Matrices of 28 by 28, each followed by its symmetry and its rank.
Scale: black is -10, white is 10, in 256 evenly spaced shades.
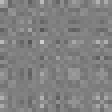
symmetric, rank three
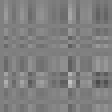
neither, rank one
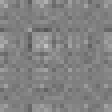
symmetric, rank three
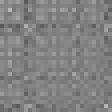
symmetric, rank three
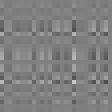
neither, rank one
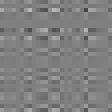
neither, rank one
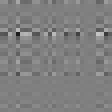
neither, rank one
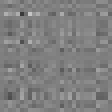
neither, rank two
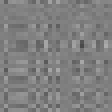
neither, rank two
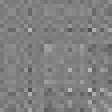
symmetric, rank three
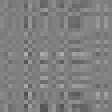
neither, rank two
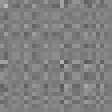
symmetric, rank two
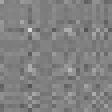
symmetric, rank three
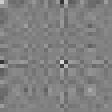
symmetric, rank three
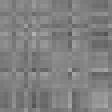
symmetric, rank two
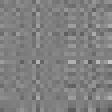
neither, rank two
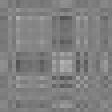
symmetric, rank two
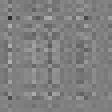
neither, rank two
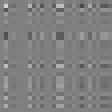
neither, rank one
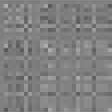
symmetric, rank two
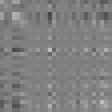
symmetric, rank two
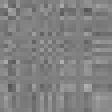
symmetric, rank two
